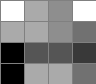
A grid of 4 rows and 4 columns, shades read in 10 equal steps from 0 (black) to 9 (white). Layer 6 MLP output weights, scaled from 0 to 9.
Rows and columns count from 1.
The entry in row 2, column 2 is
6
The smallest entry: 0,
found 2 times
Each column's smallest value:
0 3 3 2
